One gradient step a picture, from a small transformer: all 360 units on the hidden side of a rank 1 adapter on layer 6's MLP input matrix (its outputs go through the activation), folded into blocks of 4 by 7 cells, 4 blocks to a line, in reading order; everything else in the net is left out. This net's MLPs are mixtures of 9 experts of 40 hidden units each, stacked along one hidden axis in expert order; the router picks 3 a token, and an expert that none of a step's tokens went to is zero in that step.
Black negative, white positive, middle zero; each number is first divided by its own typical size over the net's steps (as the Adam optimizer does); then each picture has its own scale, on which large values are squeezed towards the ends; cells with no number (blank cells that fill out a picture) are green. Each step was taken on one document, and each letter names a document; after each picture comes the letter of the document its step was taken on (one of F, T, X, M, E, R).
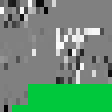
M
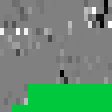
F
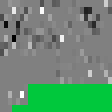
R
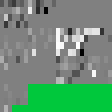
M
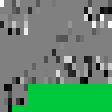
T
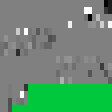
R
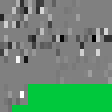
R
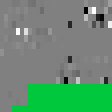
F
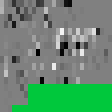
M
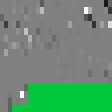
R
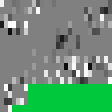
T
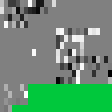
M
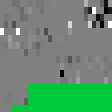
F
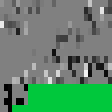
T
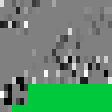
T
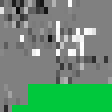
M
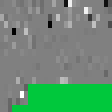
R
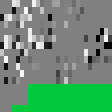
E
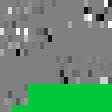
F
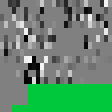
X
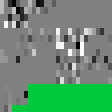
M
